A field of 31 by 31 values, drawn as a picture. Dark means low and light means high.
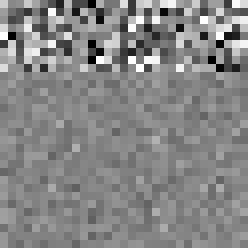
No regular stripes run through it. The bottom part is calmer, past a seam about 30% of the way down. Neither half mirrors the other. A few values lie far out on both sides of the bulk. The grain is fine, like static.
